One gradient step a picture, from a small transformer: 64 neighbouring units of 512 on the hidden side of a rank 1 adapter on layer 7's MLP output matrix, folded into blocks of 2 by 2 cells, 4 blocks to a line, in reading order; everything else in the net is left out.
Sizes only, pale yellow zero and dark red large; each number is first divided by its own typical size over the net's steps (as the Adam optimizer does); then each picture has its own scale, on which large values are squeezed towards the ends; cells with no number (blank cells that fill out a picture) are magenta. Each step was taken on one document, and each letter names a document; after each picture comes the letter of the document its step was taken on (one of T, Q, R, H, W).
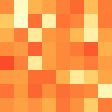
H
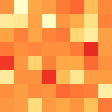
H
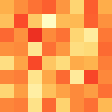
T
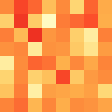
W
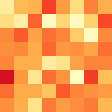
T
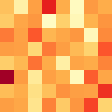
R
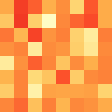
W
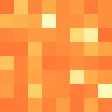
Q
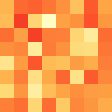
T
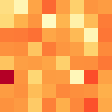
R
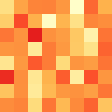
T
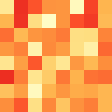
W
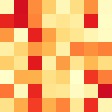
Q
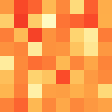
W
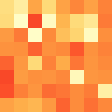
Q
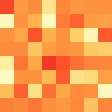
Q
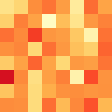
T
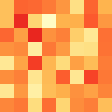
T
